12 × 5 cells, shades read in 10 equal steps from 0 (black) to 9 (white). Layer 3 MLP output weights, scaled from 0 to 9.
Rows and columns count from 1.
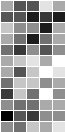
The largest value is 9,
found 3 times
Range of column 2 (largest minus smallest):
5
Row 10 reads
5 4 4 6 6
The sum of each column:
54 52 54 64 71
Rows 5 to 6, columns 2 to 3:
2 5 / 7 8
